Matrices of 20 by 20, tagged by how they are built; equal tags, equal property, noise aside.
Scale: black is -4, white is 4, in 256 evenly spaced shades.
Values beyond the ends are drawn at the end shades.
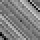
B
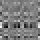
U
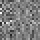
U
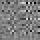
U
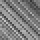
B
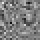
U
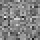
U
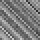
B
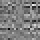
U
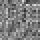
U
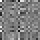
U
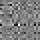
U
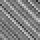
B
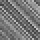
B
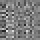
U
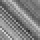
B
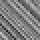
B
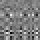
U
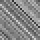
B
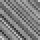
B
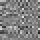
U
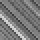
B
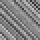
B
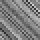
B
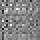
U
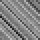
B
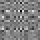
U
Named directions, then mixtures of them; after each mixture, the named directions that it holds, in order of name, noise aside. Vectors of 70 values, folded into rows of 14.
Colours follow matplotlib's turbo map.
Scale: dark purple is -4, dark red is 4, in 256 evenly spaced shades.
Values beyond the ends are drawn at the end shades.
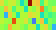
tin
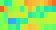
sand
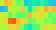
sand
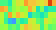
sand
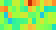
sand, tin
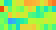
sand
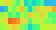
sand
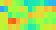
sand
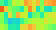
sand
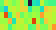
sand, tin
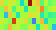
tin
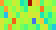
tin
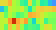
sand, tin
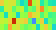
sand, tin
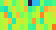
sand, tin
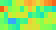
sand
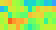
sand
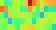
sand, tin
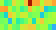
sand, tin
